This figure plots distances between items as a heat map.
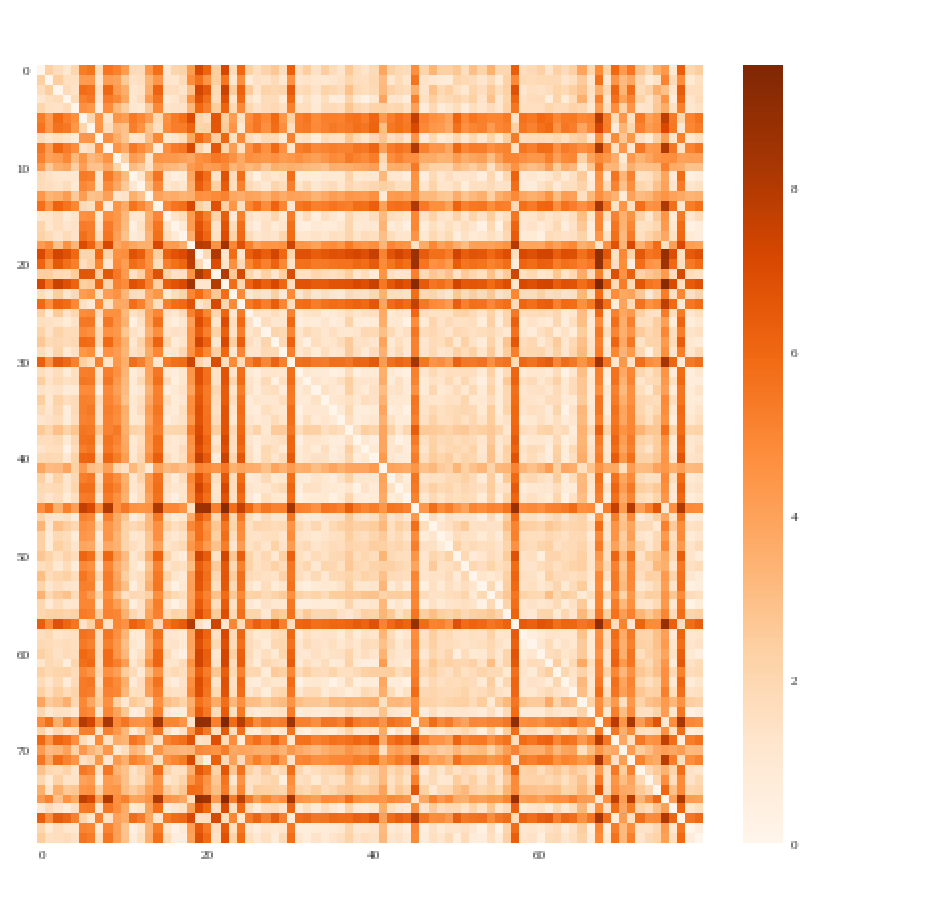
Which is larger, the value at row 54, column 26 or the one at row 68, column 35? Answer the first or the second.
the first
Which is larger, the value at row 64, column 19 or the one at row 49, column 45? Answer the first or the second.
the first
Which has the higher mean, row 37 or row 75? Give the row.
75
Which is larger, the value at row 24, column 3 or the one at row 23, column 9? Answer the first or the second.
the first
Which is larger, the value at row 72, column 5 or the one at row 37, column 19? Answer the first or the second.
the second
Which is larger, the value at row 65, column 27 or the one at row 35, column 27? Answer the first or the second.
the first
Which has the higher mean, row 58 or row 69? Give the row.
69
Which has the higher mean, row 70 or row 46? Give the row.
70
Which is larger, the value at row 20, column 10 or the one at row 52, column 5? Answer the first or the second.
the second
